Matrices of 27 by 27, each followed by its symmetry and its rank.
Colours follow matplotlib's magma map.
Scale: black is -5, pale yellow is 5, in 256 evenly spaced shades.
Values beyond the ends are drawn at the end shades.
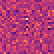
neither, rank five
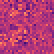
neither, rank five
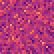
symmetric, full rank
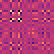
symmetric, rank two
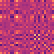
symmetric, rank three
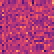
neither, rank five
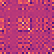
symmetric, rank three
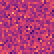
symmetric, full rank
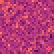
symmetric, full rank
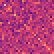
symmetric, full rank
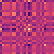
symmetric, rank two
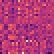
neither, rank five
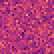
neither, full rank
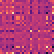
symmetric, rank three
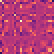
symmetric, rank three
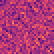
symmetric, full rank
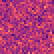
neither, full rank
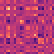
symmetric, rank two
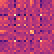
symmetric, rank three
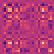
symmetric, rank two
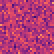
neither, full rank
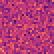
neither, full rank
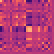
symmetric, rank two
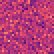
neither, full rank
